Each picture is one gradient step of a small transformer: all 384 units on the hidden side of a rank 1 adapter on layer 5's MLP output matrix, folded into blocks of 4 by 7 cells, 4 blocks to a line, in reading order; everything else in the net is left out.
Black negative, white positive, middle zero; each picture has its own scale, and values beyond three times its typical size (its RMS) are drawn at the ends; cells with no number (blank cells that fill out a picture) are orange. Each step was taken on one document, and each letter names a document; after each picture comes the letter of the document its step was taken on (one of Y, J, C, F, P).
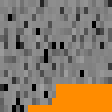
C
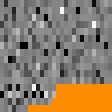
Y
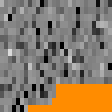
C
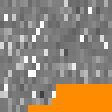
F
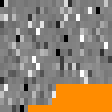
F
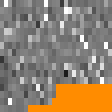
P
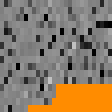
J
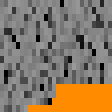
J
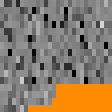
P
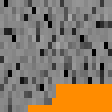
J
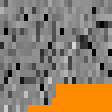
J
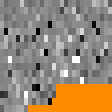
Y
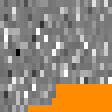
Y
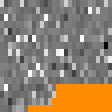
F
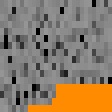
Y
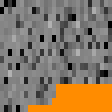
J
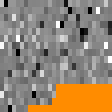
F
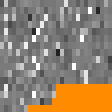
F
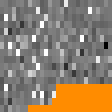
F
